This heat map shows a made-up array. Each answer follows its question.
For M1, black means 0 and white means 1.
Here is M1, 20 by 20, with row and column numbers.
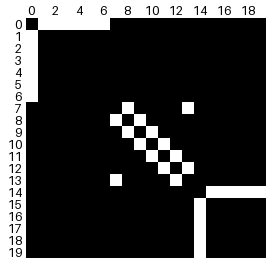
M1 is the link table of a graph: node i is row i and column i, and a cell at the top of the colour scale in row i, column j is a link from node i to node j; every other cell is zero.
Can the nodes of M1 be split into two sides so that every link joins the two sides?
no
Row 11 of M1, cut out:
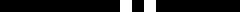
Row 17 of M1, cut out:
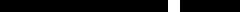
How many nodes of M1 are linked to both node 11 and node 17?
0
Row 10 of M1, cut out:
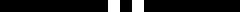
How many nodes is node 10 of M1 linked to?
2
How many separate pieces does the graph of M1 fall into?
3
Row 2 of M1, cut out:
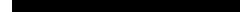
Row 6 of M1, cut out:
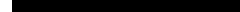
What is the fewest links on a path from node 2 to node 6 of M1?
2
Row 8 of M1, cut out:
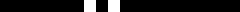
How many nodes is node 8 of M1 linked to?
2
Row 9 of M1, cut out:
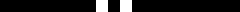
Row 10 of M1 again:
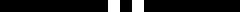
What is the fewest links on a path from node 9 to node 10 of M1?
1
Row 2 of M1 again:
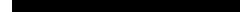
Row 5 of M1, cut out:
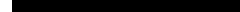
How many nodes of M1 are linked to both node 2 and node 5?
1
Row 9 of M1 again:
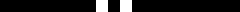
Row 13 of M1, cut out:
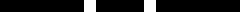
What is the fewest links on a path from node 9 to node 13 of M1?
3
